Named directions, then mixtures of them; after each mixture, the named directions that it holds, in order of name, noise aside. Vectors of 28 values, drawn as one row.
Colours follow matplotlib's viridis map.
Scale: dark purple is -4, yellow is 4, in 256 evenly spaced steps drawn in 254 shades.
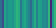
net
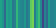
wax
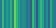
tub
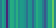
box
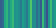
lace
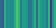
net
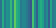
tub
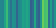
box, wax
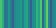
lace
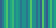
lace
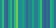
box, tub, wax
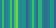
box, tub, wax
